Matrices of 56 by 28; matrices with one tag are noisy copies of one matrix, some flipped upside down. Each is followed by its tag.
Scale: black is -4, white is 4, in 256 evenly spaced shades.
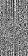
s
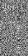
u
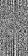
s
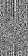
s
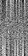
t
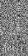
u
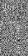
u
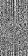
s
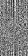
s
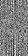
s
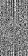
s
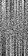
t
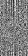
s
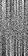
t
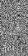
u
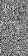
u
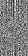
s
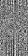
s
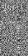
u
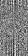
s
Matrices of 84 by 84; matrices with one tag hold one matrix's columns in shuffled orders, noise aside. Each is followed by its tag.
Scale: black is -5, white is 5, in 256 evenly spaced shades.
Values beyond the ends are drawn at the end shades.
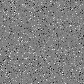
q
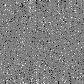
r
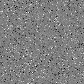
q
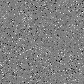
q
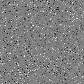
q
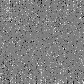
r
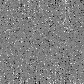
r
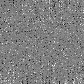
r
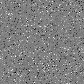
q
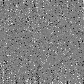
r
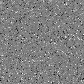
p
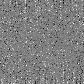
r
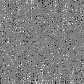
r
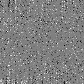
r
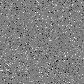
q
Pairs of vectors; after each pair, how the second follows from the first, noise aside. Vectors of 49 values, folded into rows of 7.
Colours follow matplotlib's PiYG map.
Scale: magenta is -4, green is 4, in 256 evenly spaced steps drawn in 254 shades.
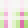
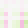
shrunk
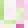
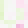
shrunk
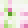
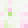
shrunk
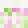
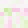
shrunk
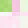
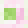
wrapped around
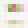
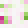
wrapped around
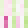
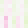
shrunk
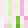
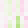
shrunk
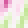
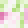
wrapped around
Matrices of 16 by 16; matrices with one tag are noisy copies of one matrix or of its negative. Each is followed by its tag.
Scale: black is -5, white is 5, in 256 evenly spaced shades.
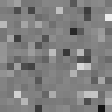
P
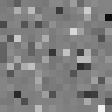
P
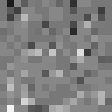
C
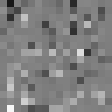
C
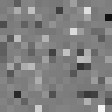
P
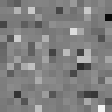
P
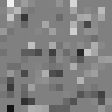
C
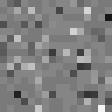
P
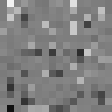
C
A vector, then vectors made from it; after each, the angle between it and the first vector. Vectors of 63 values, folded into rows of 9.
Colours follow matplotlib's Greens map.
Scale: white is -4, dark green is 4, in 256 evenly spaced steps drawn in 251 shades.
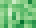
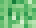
nearly opposite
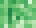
nearly opposite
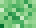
orthogonal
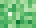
partly aligned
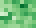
orthogonal
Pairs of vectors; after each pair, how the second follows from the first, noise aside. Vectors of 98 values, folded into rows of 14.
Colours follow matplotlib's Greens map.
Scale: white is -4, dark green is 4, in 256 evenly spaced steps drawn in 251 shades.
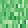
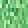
reversed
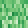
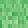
shrunk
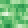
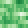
reversed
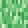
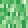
reversed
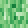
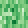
reversed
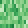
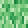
reversed
